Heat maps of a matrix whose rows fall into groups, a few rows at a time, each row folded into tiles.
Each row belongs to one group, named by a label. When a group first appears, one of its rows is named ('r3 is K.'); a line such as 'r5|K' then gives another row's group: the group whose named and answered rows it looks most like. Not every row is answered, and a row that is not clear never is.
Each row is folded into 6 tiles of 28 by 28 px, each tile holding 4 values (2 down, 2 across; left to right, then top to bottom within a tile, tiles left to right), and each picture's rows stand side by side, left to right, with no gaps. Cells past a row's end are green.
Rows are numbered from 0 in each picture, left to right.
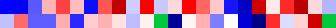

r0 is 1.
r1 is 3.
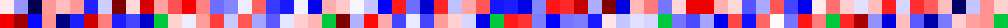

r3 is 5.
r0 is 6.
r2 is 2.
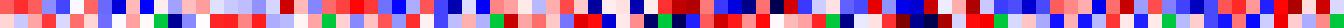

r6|1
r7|1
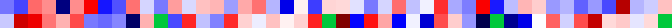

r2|2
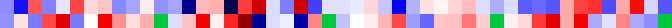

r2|3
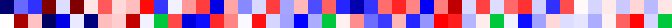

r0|5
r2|1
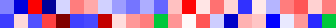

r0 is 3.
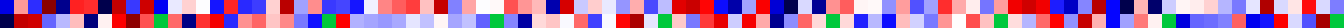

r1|2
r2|5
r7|3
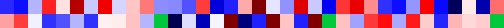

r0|5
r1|3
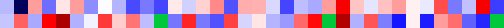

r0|3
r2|2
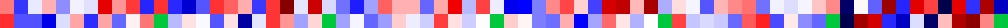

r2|1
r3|1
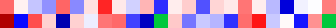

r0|2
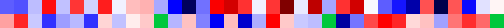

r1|1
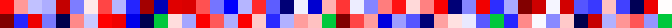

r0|2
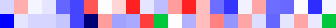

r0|3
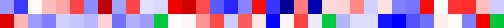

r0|5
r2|3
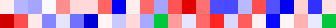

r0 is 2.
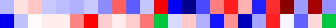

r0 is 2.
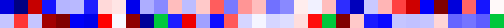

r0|3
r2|5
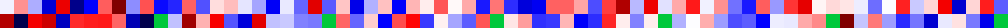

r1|6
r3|1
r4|3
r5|2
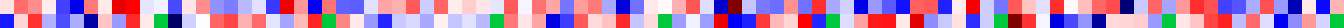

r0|3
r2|5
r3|2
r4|6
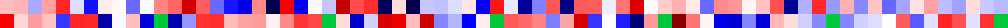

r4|2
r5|3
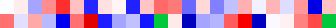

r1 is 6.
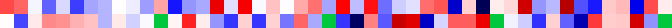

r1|5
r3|6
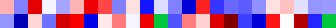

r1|3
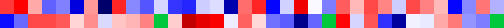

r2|2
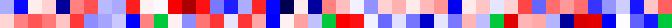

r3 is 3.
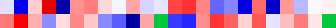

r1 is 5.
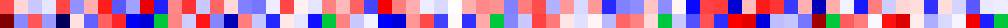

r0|2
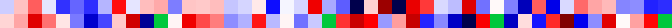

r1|6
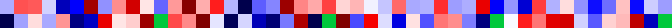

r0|3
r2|2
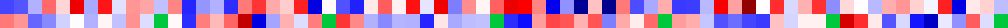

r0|5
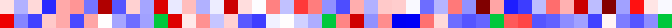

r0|5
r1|2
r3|5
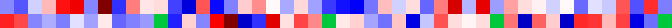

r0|5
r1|3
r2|1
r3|2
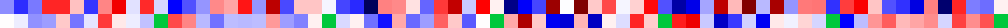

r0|1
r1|5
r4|5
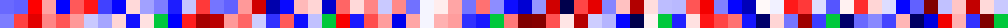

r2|2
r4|3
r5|3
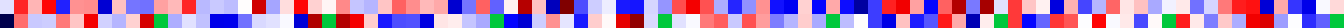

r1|3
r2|2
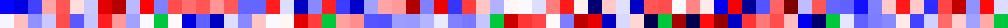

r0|1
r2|5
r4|2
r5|1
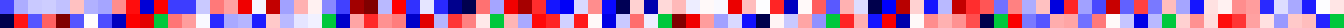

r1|5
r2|6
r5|6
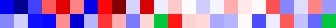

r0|1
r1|2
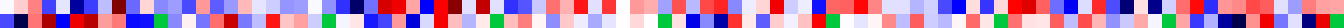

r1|3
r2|1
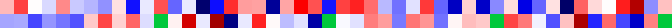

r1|6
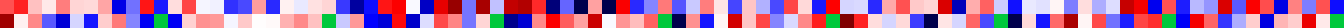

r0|2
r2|1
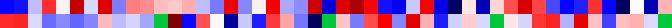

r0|5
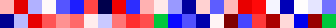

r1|3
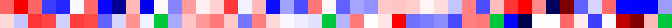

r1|6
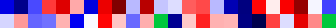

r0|1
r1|3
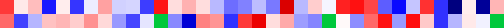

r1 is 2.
